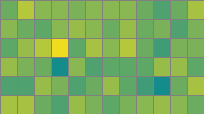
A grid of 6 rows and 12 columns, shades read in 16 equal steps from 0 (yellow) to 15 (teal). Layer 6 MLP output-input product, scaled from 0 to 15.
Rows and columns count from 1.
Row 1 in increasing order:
4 5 7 7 7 7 7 8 9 9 9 11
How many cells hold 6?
10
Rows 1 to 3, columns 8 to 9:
7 9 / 6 9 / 4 9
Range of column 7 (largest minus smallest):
4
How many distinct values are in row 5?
8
